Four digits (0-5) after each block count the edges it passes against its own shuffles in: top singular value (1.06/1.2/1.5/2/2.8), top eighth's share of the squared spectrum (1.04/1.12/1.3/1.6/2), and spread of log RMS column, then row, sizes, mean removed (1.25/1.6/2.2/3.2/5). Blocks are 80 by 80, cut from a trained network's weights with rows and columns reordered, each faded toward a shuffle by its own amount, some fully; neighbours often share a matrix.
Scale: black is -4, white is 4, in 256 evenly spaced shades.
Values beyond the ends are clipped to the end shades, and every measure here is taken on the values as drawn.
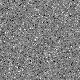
0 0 0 0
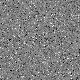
0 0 0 0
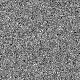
0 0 0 0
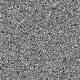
0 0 0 0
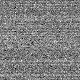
3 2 0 0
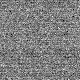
3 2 0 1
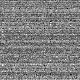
4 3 1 2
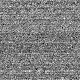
3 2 0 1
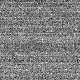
3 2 1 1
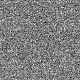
1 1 0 0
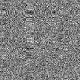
4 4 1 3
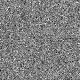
0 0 0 0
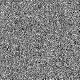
1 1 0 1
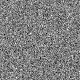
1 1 0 0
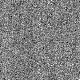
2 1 0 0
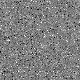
2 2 0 1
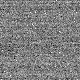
2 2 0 0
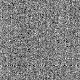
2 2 0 2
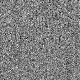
1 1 0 1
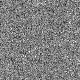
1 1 0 0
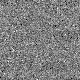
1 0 0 0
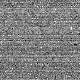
4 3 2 1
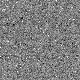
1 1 0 0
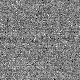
2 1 0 0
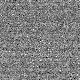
2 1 0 0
